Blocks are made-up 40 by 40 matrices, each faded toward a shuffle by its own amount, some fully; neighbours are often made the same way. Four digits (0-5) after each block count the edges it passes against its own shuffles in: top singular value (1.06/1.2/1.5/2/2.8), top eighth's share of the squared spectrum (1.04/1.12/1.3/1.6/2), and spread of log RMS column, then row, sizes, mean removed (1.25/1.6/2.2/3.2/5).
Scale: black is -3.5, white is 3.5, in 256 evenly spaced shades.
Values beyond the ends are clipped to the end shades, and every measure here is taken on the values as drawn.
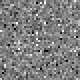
0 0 0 0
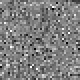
2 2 0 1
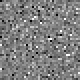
0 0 0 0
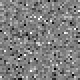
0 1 0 0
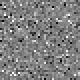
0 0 0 1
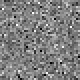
0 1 0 0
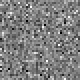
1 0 0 0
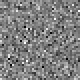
0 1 0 0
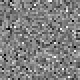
0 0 0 0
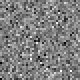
0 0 0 0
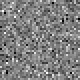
0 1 0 0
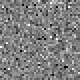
0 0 0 0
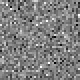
0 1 0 1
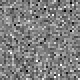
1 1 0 0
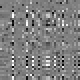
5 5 3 3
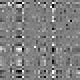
4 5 3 3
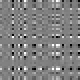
5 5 4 4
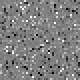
0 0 0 0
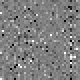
3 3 1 0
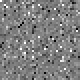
2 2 0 0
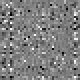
4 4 2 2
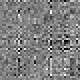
4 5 3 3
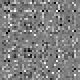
4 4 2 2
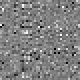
3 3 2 1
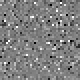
3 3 1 2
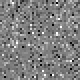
2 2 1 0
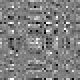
4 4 3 3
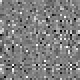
4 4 2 2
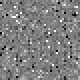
1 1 0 0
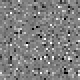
3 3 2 1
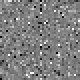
2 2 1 0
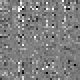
3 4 2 2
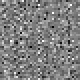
3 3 2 1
